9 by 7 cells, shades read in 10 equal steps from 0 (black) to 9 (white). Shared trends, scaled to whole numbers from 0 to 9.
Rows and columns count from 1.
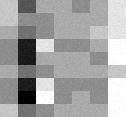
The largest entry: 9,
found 6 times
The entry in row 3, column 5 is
6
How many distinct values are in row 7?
4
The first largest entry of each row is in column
7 7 7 7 7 7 7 3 7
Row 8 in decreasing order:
9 9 6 5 5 5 0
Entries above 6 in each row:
2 2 2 2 1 1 2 2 2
